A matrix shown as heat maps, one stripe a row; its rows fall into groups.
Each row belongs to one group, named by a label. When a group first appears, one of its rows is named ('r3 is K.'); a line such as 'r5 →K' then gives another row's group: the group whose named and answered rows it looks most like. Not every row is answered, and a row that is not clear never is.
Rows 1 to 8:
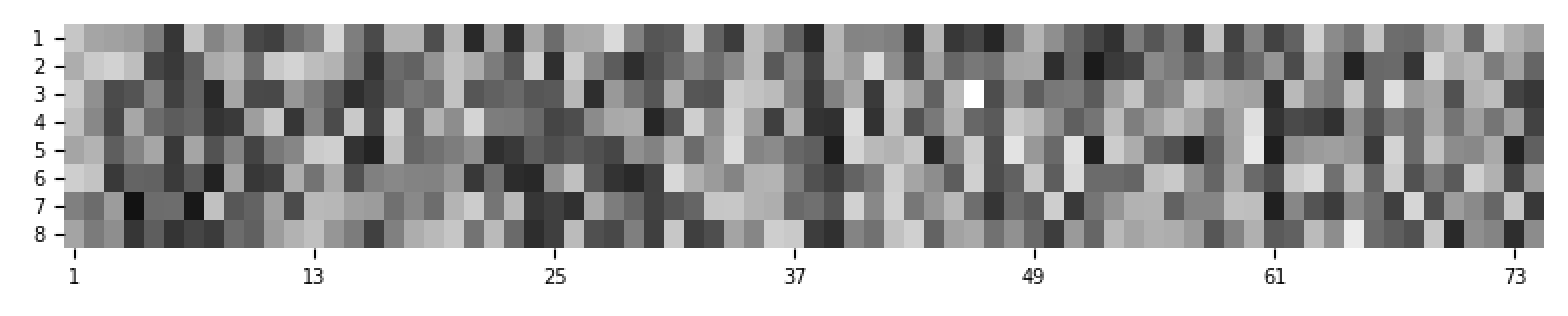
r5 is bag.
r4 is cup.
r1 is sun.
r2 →sun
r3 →bag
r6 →bag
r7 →cup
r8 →bag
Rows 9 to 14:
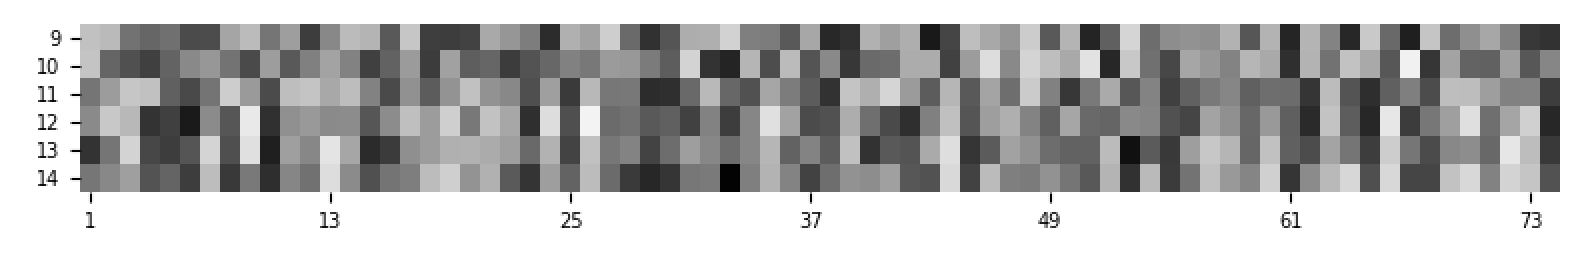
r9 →cup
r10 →bag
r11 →sun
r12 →sun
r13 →sun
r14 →sun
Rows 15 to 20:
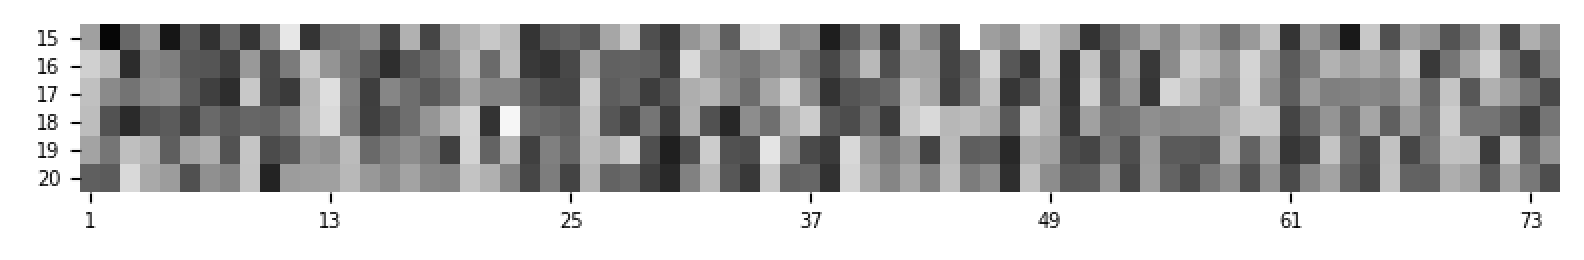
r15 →cup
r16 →bag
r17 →bag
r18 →bag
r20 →sun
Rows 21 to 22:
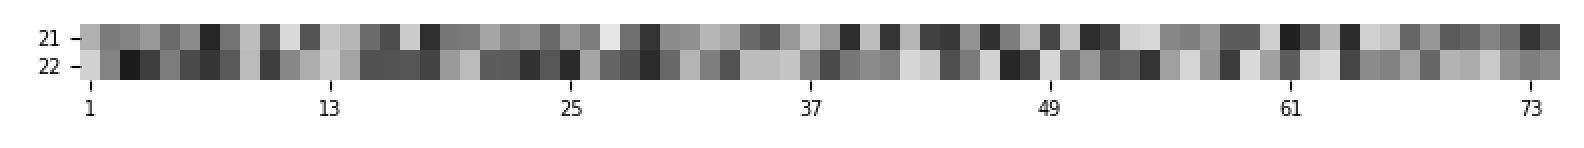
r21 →cup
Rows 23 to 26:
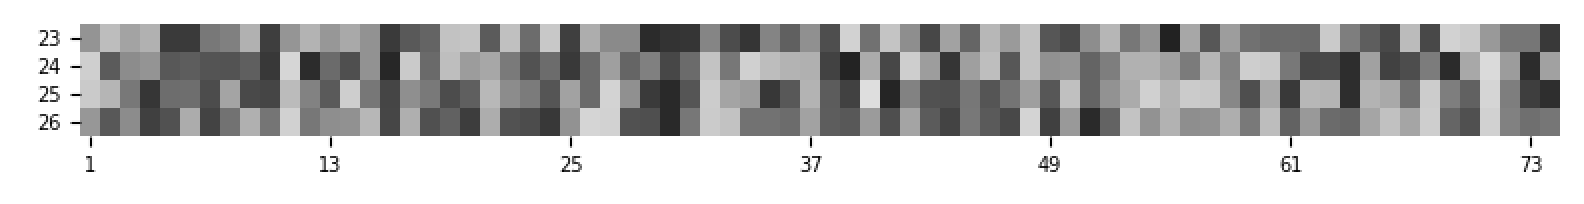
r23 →sun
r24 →cup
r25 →cup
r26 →cup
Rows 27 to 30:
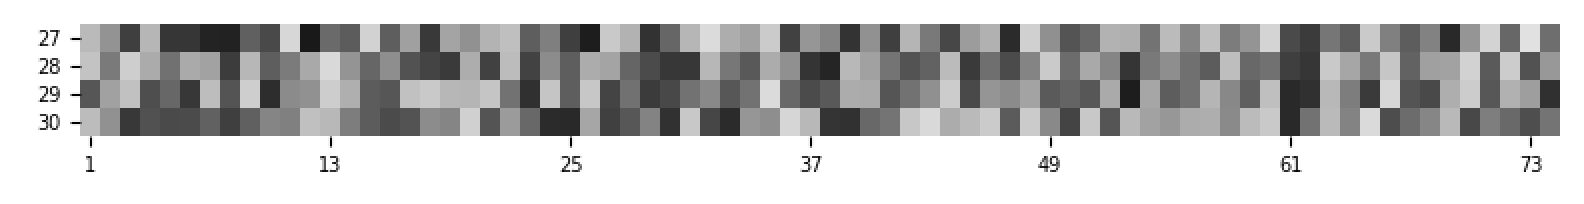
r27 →cup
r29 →sun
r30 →bag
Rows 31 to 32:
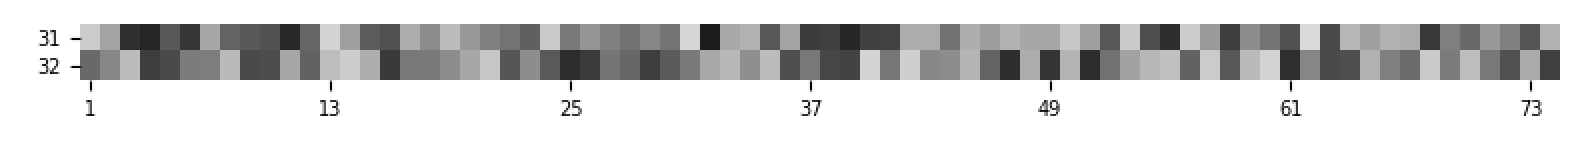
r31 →bag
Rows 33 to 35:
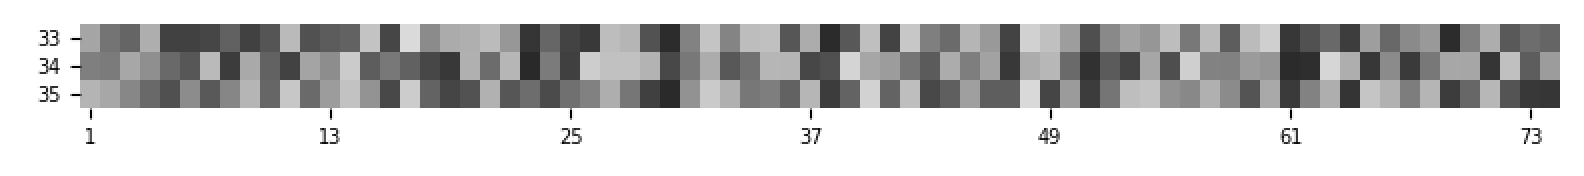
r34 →sun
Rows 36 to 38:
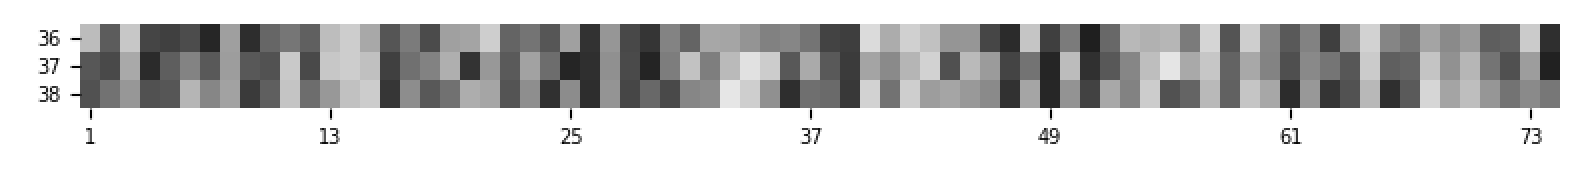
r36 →cup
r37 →cup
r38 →cup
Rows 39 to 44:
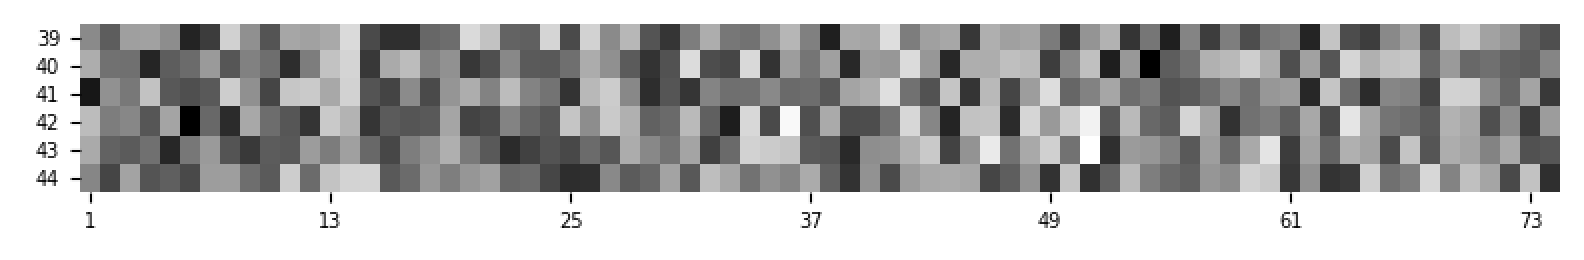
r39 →sun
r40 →bag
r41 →sun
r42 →bag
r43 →bag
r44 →cup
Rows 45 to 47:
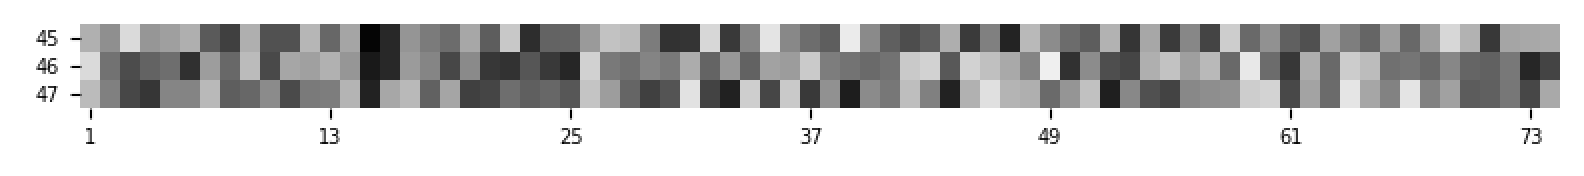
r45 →sun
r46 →bag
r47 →bag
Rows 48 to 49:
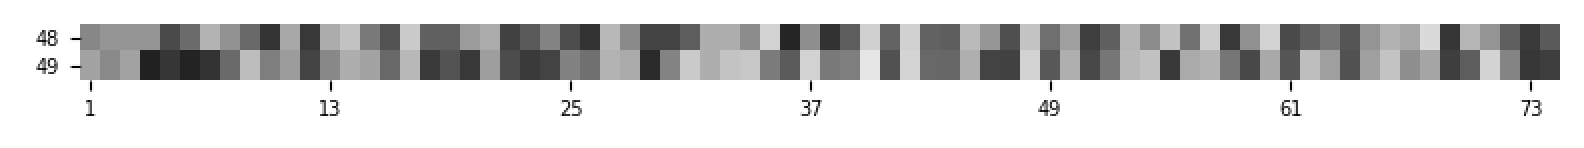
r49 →cup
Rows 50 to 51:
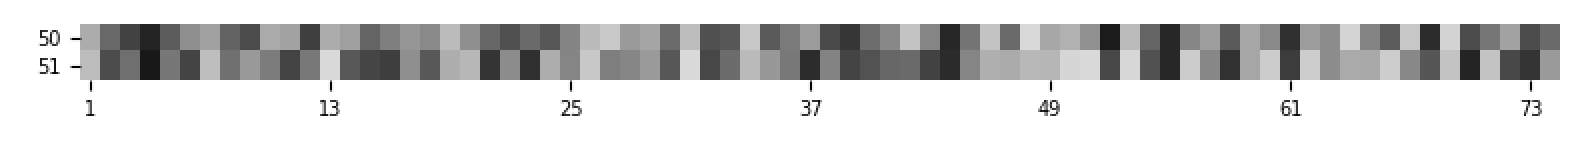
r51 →bag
